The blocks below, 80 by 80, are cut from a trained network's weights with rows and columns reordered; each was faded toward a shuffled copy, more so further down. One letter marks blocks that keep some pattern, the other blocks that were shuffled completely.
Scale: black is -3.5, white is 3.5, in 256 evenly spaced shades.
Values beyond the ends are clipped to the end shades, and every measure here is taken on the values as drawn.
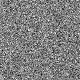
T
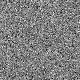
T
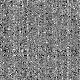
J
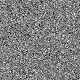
T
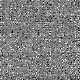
J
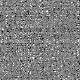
J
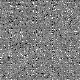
J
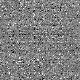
J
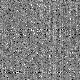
J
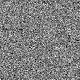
J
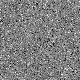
T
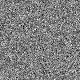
T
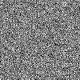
J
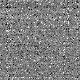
J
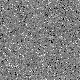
T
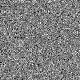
J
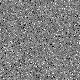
T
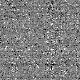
J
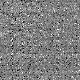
J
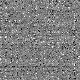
J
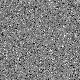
T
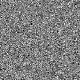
J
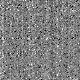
J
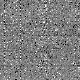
J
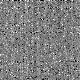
J
